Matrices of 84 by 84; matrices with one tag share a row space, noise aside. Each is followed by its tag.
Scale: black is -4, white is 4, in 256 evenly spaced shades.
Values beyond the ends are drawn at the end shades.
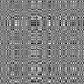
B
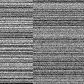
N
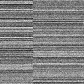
N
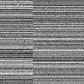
N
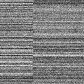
N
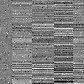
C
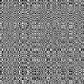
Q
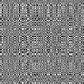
Q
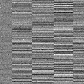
C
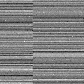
N
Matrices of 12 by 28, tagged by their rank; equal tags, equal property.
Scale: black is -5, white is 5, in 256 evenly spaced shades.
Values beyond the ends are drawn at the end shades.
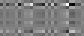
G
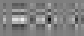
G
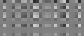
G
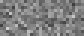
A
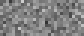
A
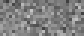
A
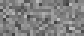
A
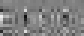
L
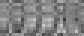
L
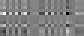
G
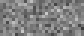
A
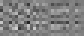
L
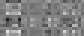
L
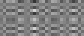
G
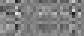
L
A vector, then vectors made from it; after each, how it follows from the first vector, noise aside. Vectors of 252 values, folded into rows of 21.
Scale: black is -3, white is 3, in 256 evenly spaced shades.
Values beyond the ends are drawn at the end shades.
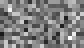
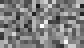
wrapped around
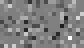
partly zeroed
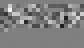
partly zeroed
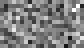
wrapped around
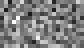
wrapped around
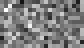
wrapped around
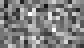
wrapped around
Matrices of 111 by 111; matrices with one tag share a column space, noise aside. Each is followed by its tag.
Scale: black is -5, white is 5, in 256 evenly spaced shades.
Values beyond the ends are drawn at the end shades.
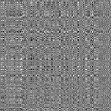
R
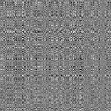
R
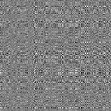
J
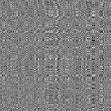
R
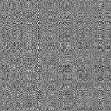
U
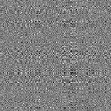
J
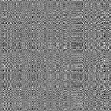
U
